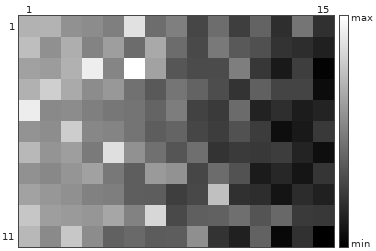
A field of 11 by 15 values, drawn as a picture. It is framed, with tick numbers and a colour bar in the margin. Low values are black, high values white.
The field climbs toward the left. The texture is fine-grained noise. No regular stripes run through it. Overall the values sit about 40% of the way up the scale.
